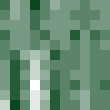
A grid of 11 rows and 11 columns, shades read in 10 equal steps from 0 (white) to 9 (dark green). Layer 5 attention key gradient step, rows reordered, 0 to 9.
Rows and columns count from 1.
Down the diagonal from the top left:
7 4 5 6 5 8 6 5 5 6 6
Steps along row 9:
up down down up up down up down up up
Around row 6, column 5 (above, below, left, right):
5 5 3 8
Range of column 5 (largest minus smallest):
4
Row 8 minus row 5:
-1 3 0 -4 -1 1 1 -1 0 0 1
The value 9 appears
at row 1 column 4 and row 11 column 2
